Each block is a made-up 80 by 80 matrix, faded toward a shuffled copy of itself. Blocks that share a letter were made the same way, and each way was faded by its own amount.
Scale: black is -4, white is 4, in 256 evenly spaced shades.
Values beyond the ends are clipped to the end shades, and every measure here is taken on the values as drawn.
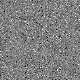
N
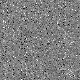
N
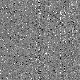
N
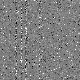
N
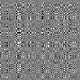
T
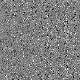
N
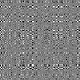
T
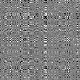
T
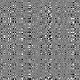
T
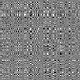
T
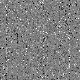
N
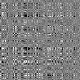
T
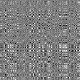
T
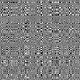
T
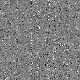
N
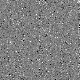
N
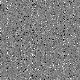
N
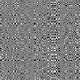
T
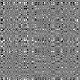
T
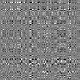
T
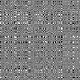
T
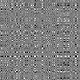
T
